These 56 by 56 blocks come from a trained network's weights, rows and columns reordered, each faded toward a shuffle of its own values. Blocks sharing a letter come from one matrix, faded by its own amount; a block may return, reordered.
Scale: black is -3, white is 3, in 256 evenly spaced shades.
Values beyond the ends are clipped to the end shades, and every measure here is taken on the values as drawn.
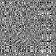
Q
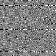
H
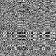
H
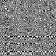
H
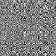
Q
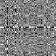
Q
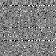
H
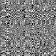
Q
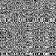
H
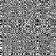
Q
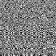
H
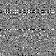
H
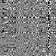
Q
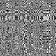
Q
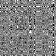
Q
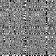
Q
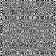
Q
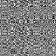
Q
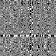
Q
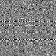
H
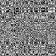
H
